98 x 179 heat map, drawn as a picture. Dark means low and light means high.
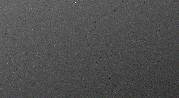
No regular stripes run through it. The halves do not mirror each other. There is an overall slope up to the top left. Overall the values sit about 30% of the way up the scale.
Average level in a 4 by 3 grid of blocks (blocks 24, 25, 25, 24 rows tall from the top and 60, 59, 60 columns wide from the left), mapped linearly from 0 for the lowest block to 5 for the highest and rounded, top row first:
543 | 432 | 321 | 210
